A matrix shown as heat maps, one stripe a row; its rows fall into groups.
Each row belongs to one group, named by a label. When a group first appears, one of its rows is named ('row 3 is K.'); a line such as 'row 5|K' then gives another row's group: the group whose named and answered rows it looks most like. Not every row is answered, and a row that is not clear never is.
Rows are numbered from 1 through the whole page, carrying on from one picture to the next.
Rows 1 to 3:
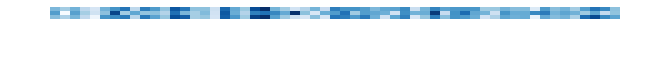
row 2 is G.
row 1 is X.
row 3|X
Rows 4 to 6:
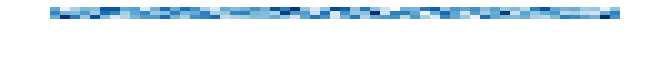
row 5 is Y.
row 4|G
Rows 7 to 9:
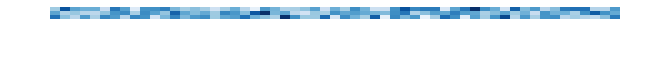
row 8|X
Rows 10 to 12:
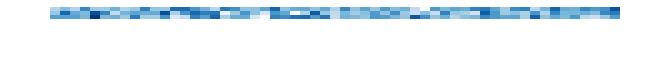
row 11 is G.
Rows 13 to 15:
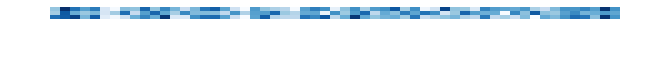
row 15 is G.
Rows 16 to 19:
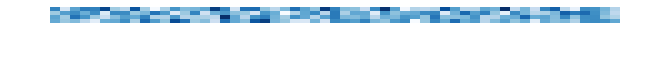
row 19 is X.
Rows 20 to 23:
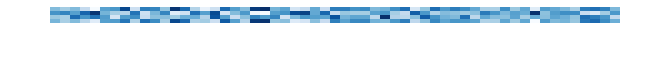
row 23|X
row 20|X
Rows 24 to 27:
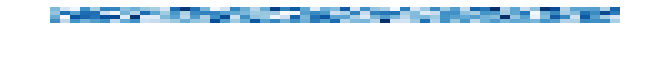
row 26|Y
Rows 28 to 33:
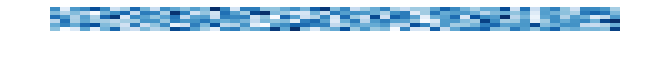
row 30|Y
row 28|Y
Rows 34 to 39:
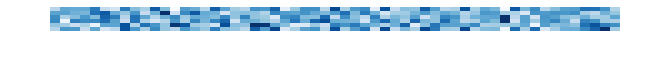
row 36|Y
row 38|X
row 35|G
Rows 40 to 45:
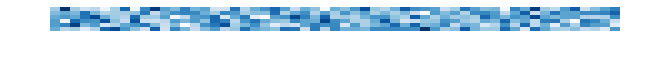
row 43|Y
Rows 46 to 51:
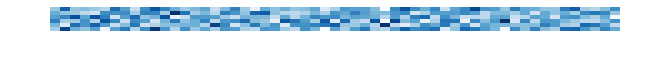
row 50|Y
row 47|X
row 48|G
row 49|Y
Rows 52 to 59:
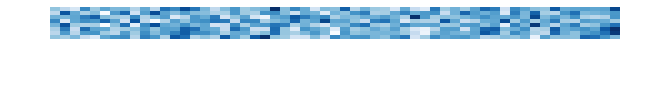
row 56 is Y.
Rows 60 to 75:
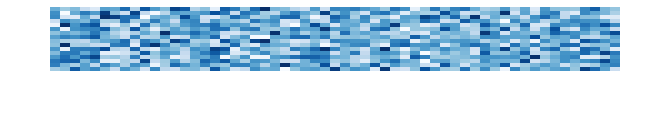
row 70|Y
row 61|Y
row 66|G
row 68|X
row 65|Y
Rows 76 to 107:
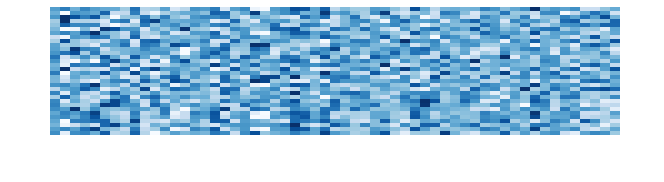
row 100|G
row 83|Y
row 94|X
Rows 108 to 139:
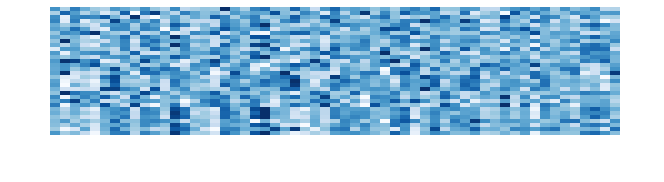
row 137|X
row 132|Y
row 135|X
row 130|Y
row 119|Y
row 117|X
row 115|X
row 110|Y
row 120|X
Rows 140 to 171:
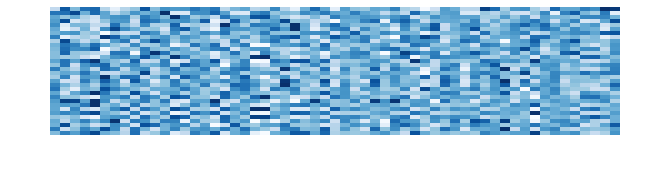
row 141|G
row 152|X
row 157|G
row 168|Y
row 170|Y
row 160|G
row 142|X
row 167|X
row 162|X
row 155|Y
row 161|Y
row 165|X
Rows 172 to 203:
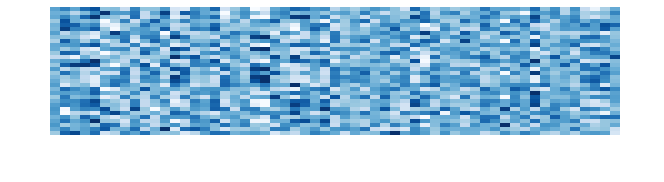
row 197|Y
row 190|X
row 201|Y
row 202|G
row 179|X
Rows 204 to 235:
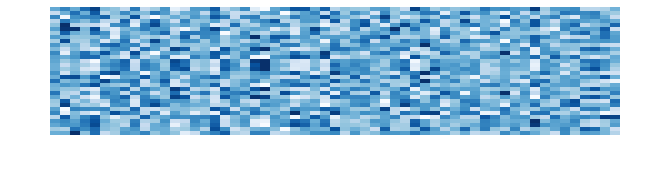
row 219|X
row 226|X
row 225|Y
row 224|X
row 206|Y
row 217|X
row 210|G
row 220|G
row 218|X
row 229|Y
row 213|G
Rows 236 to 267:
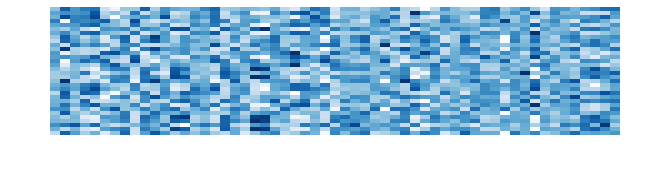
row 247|G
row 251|X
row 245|Y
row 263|X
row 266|X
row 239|Y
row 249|Y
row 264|X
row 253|X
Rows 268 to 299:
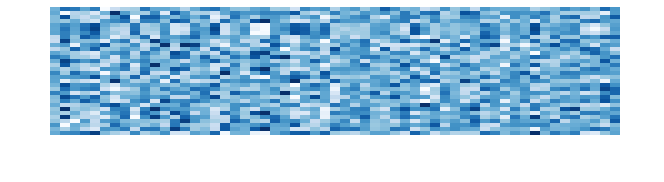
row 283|X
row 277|G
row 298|X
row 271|X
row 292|G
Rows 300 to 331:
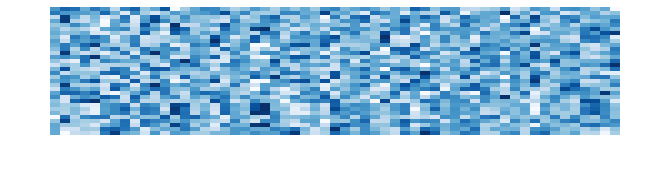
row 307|Y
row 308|Y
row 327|G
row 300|G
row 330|G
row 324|X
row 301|Y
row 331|G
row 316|G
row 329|X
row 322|Y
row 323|Y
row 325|X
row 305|X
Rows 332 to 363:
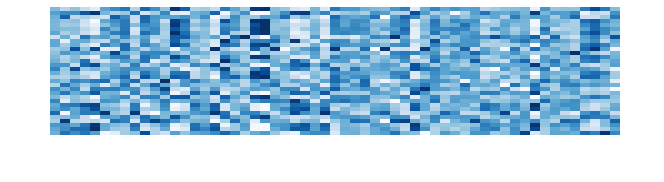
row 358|Y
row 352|G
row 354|X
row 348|X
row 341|X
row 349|X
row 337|X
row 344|X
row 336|X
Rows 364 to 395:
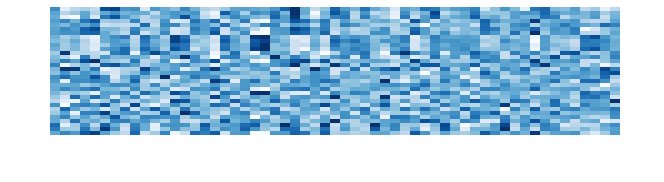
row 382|Y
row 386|Y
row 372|X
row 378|G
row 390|G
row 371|X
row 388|Y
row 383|G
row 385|X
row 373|X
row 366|G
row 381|G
